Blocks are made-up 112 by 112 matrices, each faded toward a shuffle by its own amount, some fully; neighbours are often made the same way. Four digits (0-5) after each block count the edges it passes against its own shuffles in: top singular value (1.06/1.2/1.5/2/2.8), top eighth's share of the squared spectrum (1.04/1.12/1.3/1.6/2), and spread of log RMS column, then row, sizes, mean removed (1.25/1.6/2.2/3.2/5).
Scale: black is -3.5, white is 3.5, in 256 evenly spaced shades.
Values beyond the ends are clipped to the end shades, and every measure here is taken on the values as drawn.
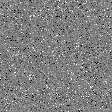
1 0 0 1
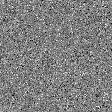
2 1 0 0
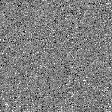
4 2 1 1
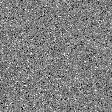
1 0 0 0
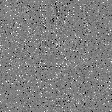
3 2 1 1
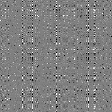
5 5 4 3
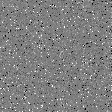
2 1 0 0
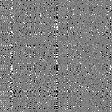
5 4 3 3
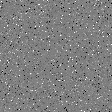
1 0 0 0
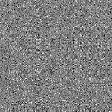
4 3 2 2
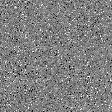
3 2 1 0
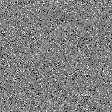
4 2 1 1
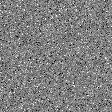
0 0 0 0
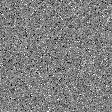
1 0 0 0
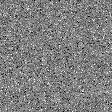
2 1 0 0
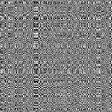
5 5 4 4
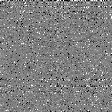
4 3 1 2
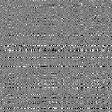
5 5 2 4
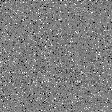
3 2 0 1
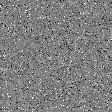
2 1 0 1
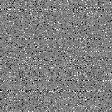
4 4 2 3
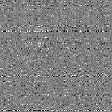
5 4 2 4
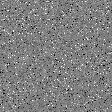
2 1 0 0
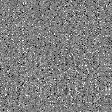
3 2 2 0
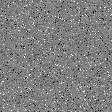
0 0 0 0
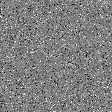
0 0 0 0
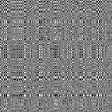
5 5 4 4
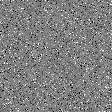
0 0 0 0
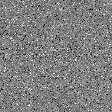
1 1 0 1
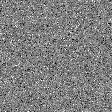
2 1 0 0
